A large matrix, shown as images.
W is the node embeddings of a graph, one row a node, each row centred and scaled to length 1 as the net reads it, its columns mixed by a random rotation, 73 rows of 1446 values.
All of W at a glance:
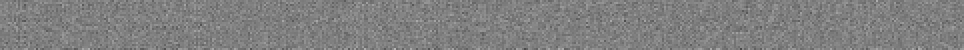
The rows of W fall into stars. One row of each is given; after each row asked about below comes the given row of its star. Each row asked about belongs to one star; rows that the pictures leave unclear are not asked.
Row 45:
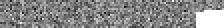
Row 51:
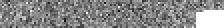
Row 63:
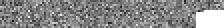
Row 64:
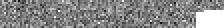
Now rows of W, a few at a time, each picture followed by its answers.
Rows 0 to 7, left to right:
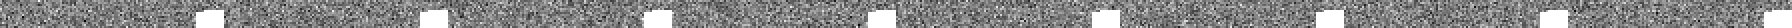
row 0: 63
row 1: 64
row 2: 45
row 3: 51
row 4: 64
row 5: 64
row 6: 63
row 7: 45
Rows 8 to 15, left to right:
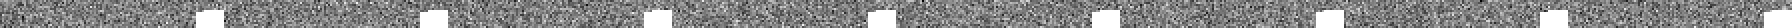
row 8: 63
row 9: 63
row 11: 45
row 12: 45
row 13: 63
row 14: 64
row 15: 63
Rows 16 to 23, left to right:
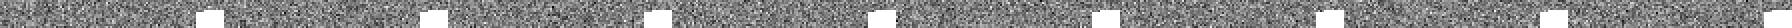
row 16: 51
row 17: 51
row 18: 45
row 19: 63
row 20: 51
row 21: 64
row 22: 51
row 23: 45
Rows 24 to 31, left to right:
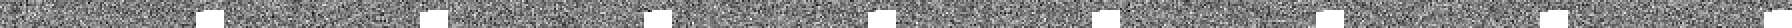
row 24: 63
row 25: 45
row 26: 64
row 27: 63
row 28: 45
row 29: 51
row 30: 45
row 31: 45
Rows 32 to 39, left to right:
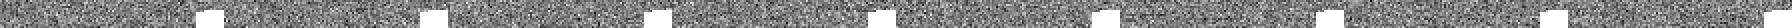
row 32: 45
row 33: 51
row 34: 64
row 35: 64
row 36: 63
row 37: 64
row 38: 63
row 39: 51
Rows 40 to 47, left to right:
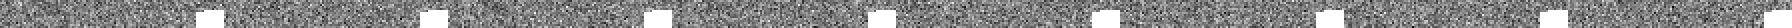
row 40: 51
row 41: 51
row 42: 51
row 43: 51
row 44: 45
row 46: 63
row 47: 63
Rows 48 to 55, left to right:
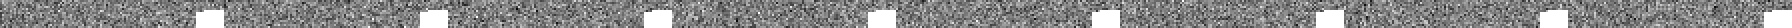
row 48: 64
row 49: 64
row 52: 63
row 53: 64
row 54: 63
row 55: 64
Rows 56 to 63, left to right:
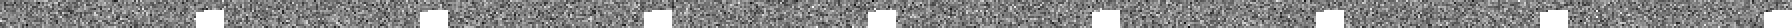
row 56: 45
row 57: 63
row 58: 64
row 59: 64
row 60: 51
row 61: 63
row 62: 64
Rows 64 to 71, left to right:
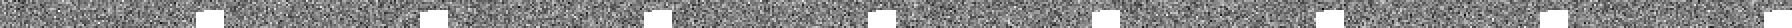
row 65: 45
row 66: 64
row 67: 63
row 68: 51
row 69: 45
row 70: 63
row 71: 51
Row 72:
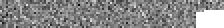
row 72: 51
